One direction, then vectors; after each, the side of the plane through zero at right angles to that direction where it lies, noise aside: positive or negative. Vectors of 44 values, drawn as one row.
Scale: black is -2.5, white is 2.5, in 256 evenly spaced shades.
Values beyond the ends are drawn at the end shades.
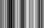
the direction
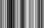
positive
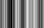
positive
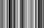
positive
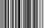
negative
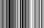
positive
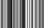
positive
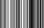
negative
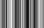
negative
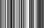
positive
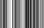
negative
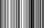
negative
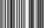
positive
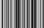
negative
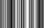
positive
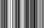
negative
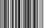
negative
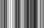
negative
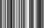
positive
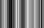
positive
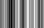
positive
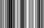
positive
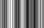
negative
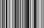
negative
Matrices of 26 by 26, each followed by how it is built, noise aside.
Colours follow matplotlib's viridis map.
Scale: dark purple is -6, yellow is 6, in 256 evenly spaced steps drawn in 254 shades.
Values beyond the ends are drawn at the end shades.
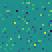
sparse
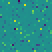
sparse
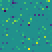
sparse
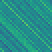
Toeplitz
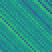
Toeplitz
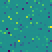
sparse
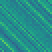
Toeplitz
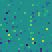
sparse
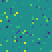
sparse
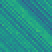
Toeplitz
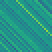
Toeplitz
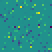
sparse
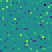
sparse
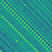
Toeplitz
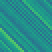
Toeplitz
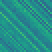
Toeplitz
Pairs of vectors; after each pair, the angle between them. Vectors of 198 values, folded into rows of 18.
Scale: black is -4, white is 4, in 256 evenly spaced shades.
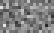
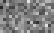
orthogonal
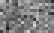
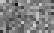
nearly parallel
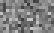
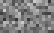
partly opposed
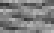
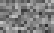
partly opposed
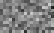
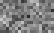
orthogonal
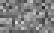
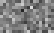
orthogonal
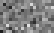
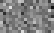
partly opposed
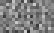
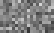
partly aligned
